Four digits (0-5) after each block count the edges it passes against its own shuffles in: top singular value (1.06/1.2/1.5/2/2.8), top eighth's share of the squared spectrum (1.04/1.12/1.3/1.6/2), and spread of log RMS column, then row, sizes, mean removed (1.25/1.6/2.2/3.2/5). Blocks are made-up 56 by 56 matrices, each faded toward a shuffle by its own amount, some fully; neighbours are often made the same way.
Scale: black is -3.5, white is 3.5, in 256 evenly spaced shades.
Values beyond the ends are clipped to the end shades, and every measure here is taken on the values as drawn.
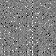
4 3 1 1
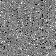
2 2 1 0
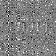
4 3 2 1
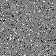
2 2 0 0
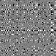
4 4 2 3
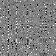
4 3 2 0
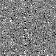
1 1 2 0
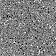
0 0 0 0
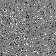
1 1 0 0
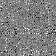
3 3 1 1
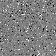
1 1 0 1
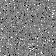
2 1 0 0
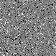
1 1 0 0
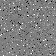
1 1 0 0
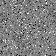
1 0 0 0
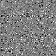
3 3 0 2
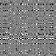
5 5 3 3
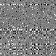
4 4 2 3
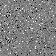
2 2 0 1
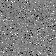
0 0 0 0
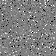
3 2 0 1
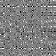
4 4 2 2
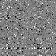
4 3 1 2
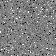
0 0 0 0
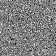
0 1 0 0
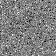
0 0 0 0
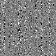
2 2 3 0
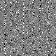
1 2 3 0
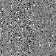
2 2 3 0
